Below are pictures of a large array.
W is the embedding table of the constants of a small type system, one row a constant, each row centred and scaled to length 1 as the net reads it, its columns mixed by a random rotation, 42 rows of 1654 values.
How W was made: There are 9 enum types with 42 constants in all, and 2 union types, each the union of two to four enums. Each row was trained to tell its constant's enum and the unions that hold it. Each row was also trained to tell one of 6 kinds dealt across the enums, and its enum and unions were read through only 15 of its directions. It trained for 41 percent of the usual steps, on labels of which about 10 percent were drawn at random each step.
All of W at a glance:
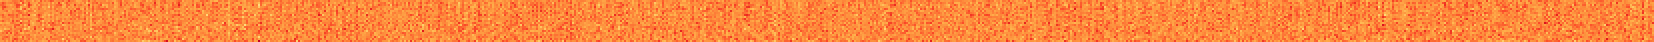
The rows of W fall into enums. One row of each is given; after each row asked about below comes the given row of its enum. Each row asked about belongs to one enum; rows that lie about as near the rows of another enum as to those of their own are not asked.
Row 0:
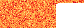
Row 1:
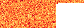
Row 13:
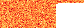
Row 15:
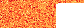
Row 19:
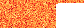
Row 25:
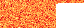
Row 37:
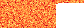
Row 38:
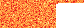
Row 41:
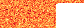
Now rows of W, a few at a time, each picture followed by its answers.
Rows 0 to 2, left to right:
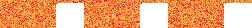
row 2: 15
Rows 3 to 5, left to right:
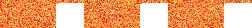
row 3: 25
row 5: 25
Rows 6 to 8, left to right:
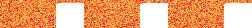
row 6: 15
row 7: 25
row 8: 15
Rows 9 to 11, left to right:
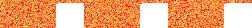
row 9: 41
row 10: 37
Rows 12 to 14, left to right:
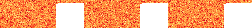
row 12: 19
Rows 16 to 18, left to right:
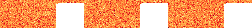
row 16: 25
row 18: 13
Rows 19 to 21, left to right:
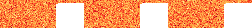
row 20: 15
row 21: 0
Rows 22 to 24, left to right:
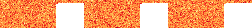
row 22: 1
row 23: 1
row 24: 0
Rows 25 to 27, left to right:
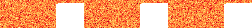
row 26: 0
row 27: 13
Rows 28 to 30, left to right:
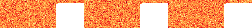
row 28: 0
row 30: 1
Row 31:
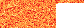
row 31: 41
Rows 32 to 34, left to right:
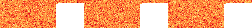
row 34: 25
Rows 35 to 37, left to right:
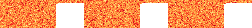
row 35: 41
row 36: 15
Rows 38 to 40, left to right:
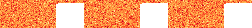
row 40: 1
